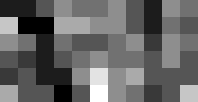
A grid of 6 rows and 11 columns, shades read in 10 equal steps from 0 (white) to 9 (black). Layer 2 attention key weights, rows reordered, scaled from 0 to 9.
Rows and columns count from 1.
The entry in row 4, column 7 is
5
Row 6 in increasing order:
0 2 3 4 5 6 6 6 6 7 9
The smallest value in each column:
2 5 6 3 3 0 4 3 6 4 2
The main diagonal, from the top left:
8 9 8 6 4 0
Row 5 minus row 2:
5 -3 -1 5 1 -3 0 -3 -2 1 0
